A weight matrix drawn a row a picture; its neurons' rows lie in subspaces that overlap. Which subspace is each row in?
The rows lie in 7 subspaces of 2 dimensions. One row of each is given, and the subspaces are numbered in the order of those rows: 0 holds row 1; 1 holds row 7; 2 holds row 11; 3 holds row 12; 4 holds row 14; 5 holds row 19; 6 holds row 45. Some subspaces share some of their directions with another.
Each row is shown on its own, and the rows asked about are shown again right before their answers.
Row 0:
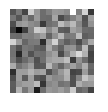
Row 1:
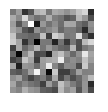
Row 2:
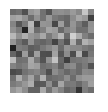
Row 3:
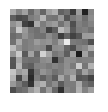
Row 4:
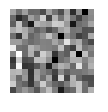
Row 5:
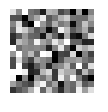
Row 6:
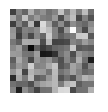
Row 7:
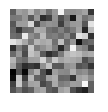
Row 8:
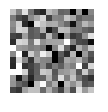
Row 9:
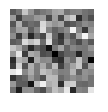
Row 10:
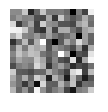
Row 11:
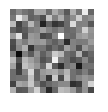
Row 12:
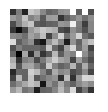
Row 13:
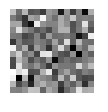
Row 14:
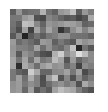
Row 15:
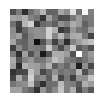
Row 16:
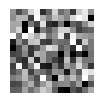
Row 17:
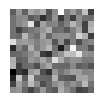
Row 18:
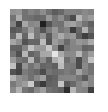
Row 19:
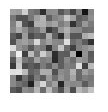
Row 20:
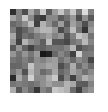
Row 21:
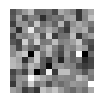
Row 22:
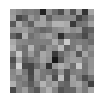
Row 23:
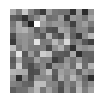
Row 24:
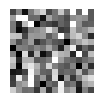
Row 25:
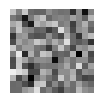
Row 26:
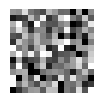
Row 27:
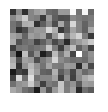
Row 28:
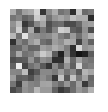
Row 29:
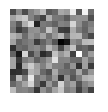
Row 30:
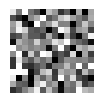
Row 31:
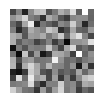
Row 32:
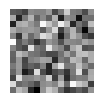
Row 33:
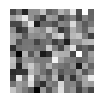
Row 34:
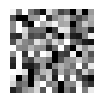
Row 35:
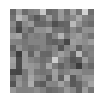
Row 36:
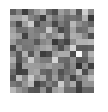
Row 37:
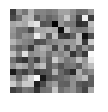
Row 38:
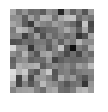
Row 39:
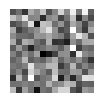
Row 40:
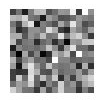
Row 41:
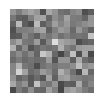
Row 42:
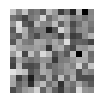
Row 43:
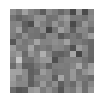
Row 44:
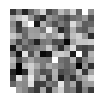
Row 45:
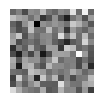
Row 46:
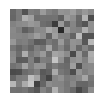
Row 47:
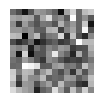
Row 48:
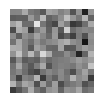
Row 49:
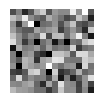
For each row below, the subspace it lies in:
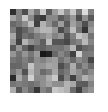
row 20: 5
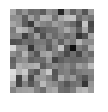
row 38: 1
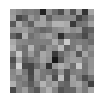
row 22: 2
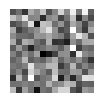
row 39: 5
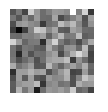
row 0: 3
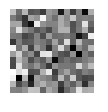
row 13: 1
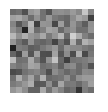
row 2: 4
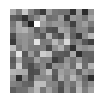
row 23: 0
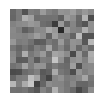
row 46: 6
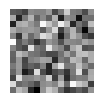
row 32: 2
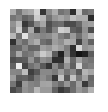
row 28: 4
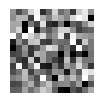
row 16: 4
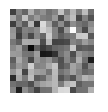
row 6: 5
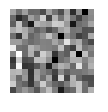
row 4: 2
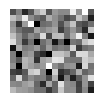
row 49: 0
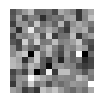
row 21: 0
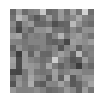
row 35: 2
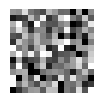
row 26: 6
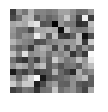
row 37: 6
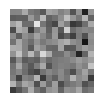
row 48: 6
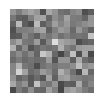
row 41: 3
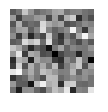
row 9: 5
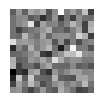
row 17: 1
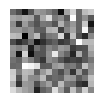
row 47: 1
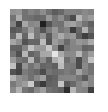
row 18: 5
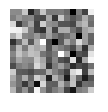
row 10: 3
